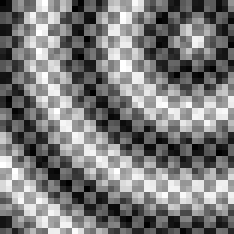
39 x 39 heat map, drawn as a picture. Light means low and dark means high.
The halves do not mirror each other. No single row or column stands out from its neighbours. There is no overall slope. Concentric rings centre on the top right.
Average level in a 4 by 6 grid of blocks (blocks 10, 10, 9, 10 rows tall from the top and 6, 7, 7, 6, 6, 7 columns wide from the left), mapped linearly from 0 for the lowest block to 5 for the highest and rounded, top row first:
4 1 3 1 5 5 | 5 0 5 0 3 2 | 3 3 1 4 4 4 | 1 2 4 3 2 2
